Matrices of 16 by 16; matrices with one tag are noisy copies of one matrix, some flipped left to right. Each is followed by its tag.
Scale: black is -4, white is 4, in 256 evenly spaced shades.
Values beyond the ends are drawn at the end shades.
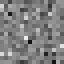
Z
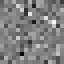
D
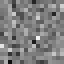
Z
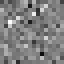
D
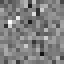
D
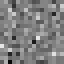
Z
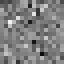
D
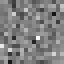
Z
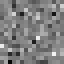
Z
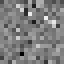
D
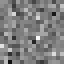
Z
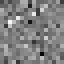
D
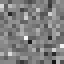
Z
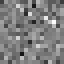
D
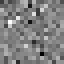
D
